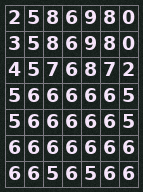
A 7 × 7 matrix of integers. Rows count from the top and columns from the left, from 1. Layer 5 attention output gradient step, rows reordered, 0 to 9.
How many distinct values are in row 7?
2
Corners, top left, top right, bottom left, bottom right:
2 0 6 6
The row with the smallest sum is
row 1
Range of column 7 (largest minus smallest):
6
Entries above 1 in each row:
6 6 7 7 7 7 7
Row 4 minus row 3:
1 1 -1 0 -2 -1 3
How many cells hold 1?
0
